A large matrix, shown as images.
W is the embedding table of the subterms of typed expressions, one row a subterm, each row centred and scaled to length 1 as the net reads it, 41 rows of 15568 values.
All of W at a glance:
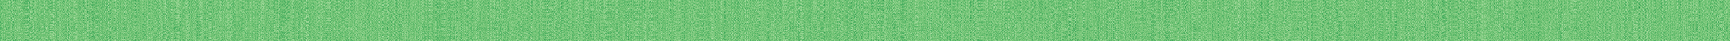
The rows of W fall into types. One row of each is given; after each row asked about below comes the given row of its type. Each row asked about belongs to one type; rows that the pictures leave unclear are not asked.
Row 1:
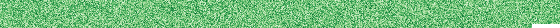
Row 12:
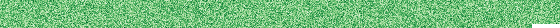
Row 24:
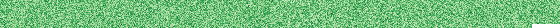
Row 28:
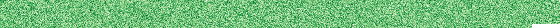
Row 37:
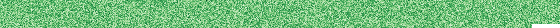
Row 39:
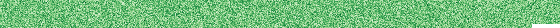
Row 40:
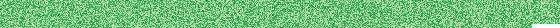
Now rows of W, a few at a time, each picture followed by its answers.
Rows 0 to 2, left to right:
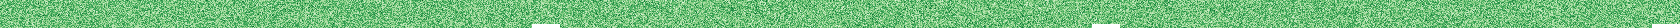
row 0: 40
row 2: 12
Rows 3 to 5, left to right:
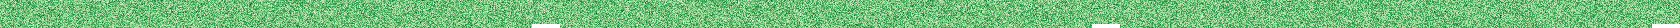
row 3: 40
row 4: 37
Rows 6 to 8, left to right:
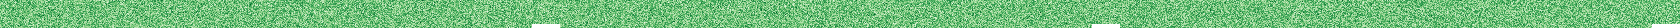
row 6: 40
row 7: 37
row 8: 28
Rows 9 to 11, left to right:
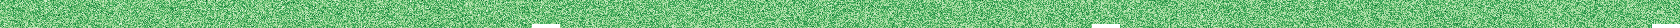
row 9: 1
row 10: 40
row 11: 12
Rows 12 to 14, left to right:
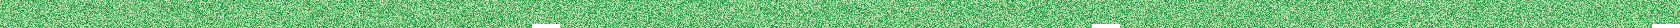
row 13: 37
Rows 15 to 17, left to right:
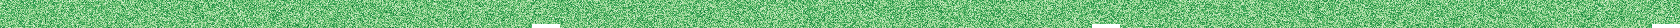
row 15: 40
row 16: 24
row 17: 12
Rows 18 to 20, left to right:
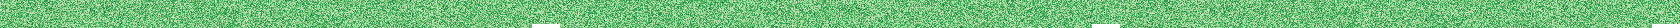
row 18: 12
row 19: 37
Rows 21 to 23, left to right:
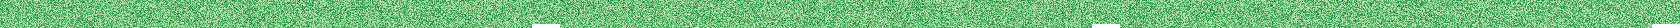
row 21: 24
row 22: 40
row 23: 28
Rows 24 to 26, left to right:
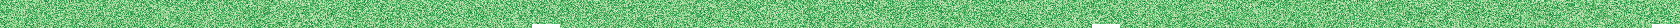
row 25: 24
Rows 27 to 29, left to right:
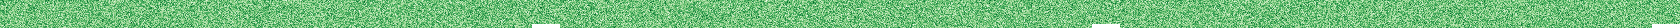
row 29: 1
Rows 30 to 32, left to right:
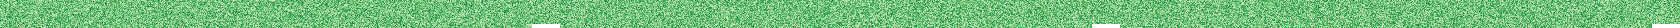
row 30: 39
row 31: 24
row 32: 12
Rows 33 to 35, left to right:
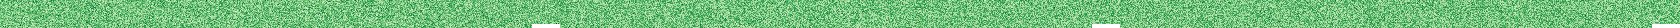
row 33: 37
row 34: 24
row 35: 24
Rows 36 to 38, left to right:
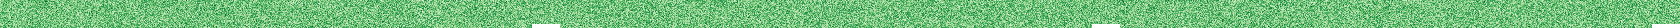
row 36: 12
